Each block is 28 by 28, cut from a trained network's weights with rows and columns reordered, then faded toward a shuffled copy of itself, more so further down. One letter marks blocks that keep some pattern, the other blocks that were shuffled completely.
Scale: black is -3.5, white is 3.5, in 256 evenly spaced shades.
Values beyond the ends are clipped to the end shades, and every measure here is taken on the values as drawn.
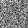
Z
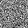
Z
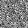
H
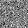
Z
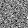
Z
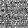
H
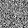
Z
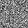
Z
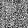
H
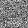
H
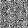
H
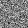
Z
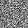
Z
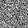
Z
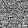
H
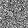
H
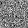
Z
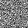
Z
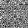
H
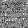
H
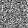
H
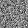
Z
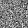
Z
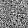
Z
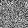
Z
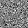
H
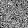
Z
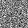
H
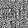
H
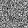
H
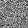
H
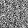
Z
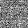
H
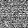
H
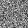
Z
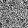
Z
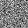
H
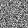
Z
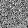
Z
